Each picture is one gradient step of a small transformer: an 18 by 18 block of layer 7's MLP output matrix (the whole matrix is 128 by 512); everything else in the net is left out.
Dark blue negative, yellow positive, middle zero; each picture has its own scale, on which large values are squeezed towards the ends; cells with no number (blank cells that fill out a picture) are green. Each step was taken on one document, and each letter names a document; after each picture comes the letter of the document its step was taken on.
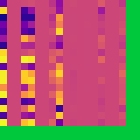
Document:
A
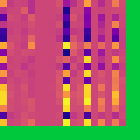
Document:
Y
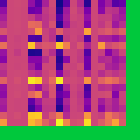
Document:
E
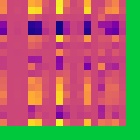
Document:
E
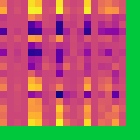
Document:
E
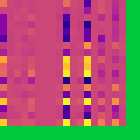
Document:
Y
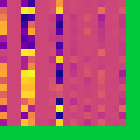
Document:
A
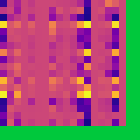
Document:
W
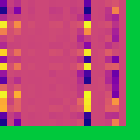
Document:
W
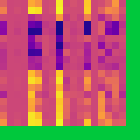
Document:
E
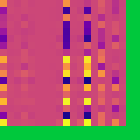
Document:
Y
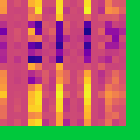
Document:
E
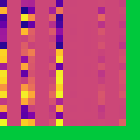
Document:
A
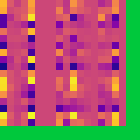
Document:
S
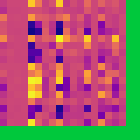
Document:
E
